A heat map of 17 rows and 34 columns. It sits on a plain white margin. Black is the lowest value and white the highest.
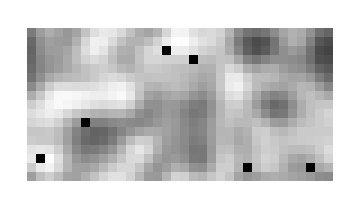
Lone odd cells: 6, each lower than its neighbours. Average level on the scale: 70%. Grain: blotchy. Mirror symmetry: none.
